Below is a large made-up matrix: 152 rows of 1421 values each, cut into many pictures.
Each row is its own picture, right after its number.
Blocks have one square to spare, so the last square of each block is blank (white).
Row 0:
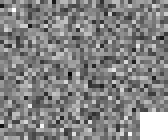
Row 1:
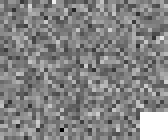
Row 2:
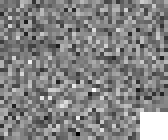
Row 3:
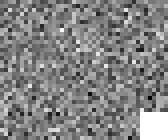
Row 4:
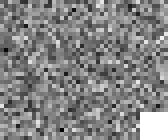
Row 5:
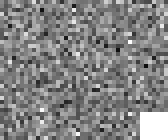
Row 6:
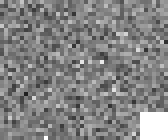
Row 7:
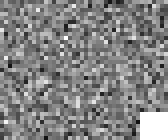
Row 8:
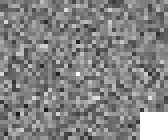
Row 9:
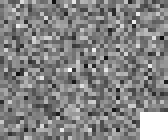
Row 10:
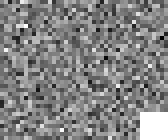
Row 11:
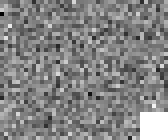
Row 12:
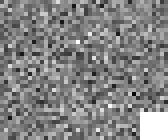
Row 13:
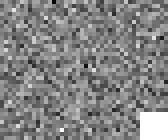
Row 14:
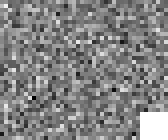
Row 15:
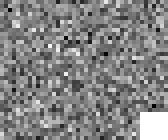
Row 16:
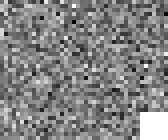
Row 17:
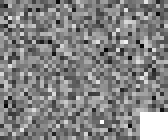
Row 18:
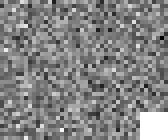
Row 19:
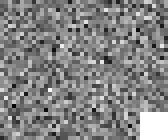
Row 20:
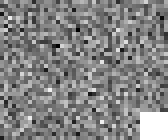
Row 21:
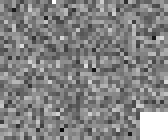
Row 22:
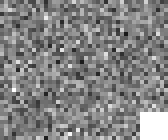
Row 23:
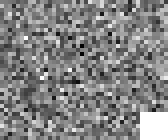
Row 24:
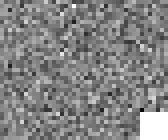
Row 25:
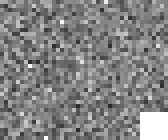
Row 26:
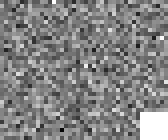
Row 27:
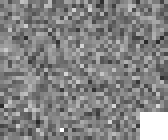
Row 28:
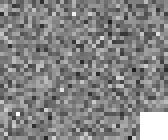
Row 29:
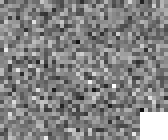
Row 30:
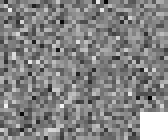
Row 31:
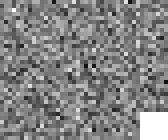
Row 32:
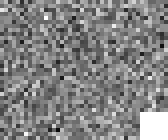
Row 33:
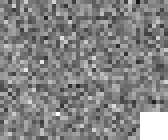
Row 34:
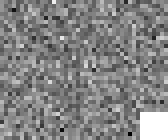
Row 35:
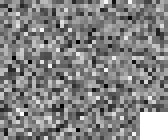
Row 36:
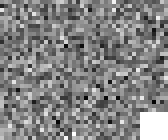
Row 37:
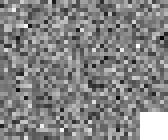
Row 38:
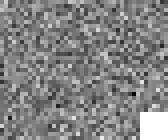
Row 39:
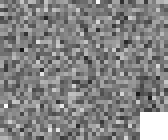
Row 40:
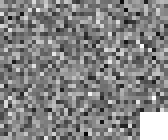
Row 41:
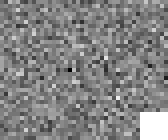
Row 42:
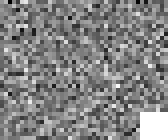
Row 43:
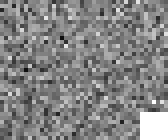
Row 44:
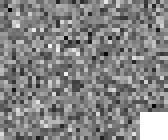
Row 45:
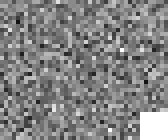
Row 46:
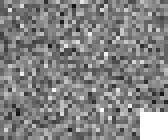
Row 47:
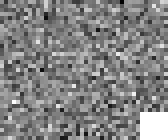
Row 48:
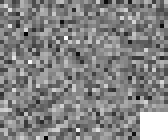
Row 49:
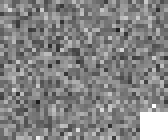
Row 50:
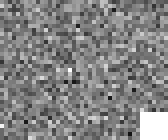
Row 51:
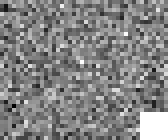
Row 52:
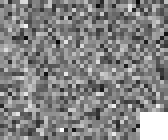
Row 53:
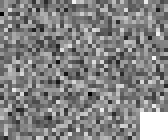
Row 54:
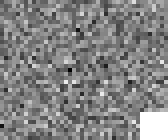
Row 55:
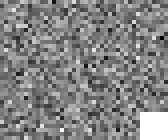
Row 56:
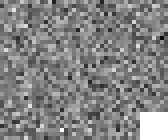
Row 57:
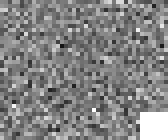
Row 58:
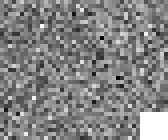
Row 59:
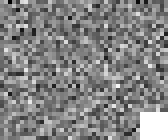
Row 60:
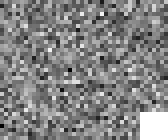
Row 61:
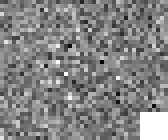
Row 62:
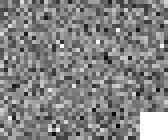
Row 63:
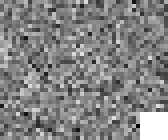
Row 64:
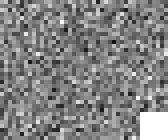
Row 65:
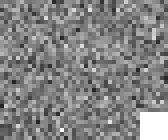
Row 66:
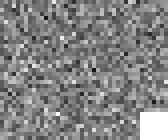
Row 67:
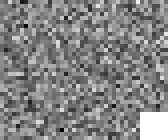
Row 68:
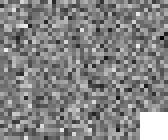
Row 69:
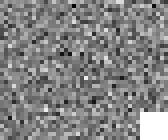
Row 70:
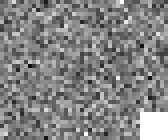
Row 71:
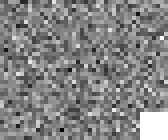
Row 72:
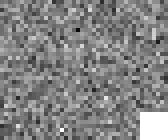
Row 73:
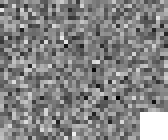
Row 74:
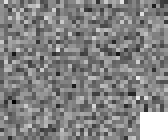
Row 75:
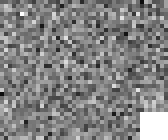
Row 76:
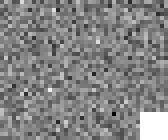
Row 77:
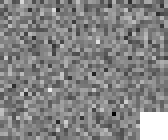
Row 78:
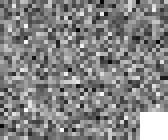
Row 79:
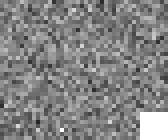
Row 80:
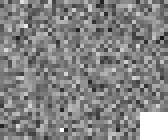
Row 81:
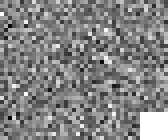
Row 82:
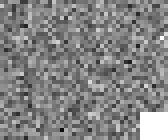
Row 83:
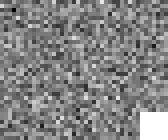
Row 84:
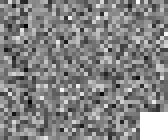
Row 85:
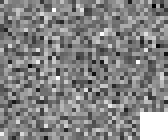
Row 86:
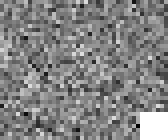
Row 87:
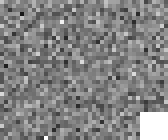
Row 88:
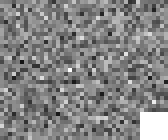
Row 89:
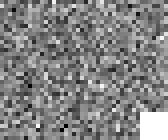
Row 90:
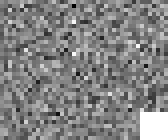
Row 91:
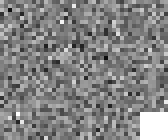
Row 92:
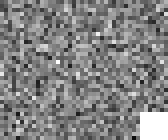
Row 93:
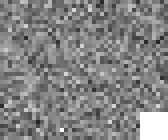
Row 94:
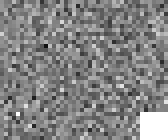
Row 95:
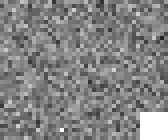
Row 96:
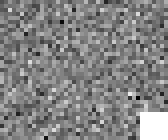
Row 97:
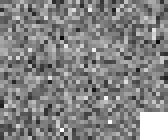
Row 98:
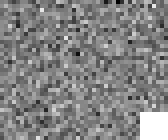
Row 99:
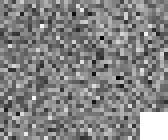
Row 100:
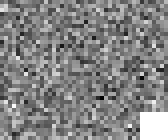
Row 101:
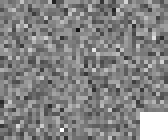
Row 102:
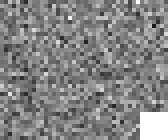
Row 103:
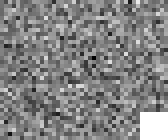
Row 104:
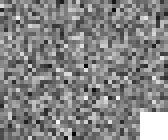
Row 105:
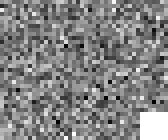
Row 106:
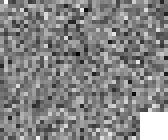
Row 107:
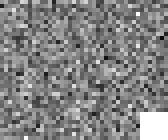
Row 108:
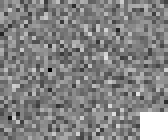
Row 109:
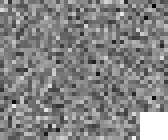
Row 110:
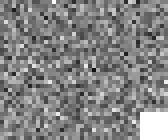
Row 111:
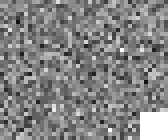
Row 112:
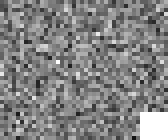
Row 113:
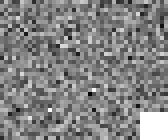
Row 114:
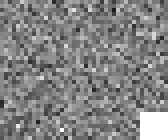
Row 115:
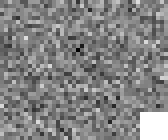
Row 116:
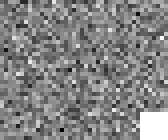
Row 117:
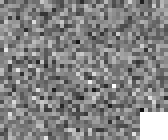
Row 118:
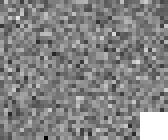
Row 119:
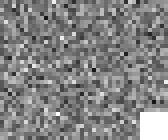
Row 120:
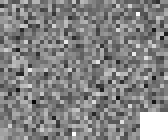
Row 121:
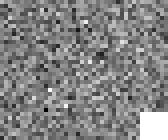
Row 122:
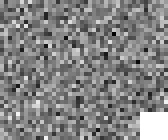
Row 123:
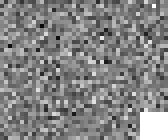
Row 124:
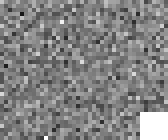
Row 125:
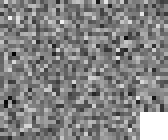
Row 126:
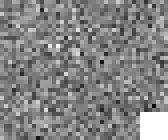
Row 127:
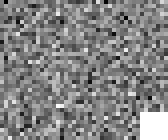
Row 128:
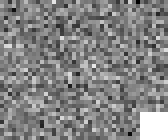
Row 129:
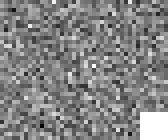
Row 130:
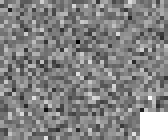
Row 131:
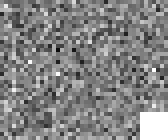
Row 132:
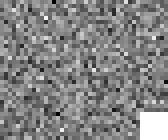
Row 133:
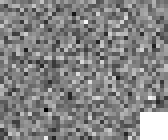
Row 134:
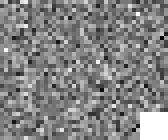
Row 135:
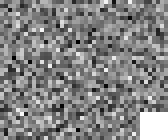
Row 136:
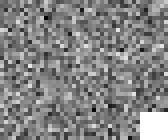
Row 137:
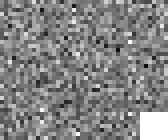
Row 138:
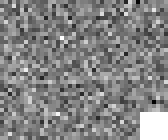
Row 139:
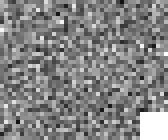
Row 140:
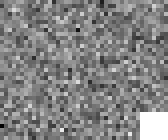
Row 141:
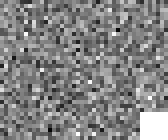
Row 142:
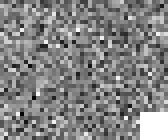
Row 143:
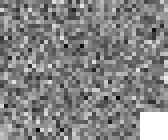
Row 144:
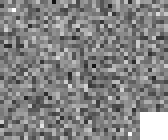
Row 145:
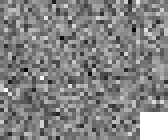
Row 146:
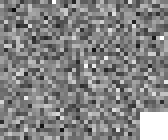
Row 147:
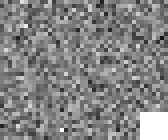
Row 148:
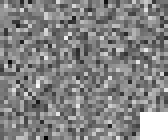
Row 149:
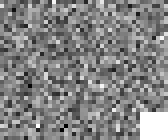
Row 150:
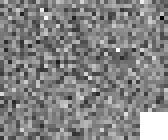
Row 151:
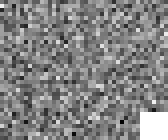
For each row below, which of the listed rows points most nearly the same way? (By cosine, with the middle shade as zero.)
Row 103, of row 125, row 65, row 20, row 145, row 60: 145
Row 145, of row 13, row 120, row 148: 13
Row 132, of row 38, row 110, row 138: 38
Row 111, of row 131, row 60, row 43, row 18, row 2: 131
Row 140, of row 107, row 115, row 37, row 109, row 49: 37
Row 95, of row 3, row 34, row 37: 37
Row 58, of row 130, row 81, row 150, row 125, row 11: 130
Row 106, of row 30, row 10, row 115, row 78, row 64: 64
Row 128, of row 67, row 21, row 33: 33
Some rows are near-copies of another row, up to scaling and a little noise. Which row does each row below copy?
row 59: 42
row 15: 44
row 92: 112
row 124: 87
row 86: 63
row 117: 29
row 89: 149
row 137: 5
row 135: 35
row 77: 76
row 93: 27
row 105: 36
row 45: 111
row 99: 58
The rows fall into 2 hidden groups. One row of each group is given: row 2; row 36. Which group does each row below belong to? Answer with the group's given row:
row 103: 36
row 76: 2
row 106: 2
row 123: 2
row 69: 2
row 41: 36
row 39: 2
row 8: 2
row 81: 2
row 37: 36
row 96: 2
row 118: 2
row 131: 2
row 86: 36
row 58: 2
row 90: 2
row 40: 2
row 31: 36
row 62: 2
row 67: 36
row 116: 36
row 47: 2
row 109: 2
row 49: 2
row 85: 2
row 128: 36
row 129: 36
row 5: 2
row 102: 36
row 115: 36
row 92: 2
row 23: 36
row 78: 36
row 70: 2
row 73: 36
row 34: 36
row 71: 36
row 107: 36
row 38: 2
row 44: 2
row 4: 36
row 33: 36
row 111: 2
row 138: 36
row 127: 2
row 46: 2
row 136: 2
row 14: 2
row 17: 2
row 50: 36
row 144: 36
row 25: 2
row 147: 36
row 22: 2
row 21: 36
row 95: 36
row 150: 2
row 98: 2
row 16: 2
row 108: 2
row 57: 2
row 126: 2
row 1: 36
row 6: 2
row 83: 36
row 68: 36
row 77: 2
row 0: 36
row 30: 2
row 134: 36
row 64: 2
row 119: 36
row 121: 2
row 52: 36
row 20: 2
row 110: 36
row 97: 36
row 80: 36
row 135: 2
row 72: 36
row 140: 36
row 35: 2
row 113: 2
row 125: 2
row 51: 2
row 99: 2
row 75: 2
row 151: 36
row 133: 2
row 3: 2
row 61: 2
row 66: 36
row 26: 36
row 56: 36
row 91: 2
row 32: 2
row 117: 2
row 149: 36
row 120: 36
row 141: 2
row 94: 2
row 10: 36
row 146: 36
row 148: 2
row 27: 36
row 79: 36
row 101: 36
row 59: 36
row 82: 36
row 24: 2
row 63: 36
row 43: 36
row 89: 36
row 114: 36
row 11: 2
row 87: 2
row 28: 2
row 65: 36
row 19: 2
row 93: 36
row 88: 36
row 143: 36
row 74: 2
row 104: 36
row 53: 2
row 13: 36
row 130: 2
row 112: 2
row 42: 36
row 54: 36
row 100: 2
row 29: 2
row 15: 2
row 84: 36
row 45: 2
